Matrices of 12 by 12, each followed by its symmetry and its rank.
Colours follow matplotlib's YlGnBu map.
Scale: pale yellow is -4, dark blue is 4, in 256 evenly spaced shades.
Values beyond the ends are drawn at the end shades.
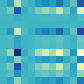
neither, rank one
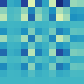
neither, rank one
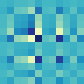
symmetric, rank one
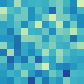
neither, full rank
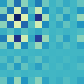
symmetric, rank one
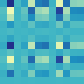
neither, rank one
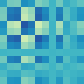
symmetric, rank one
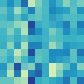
neither, rank two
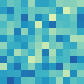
neither, full rank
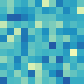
neither, full rank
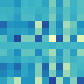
neither, rank two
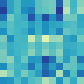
neither, rank two
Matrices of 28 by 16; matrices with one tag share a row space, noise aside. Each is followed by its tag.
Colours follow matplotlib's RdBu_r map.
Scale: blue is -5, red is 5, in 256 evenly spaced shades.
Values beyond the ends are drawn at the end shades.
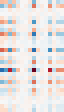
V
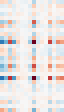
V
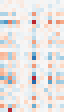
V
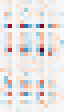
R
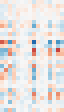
V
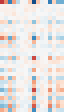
V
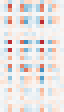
R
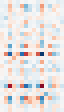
R
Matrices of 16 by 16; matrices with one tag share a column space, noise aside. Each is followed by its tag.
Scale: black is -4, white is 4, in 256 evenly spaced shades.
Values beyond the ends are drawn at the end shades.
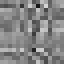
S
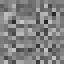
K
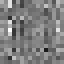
S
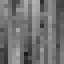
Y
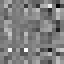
S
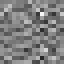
K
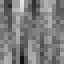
Y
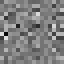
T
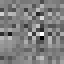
T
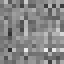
S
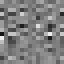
T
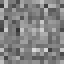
S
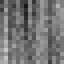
Y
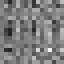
S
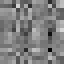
S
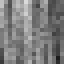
Y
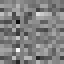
K
